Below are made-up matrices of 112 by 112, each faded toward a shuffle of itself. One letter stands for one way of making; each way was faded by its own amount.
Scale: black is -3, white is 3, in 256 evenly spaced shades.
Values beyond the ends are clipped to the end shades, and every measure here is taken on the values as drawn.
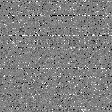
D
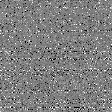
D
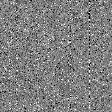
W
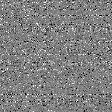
D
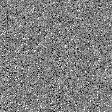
W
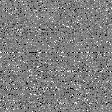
D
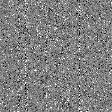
W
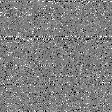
D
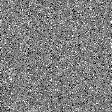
W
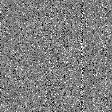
W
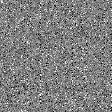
W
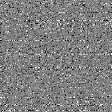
D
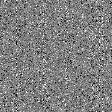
W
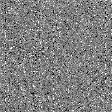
W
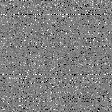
D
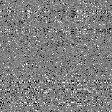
D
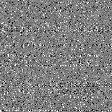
D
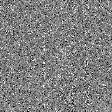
W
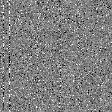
W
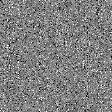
W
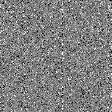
W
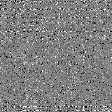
D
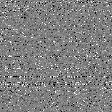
D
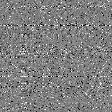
D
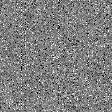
W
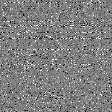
D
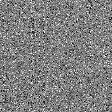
W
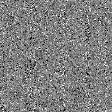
W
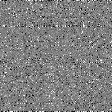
D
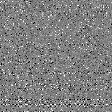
D
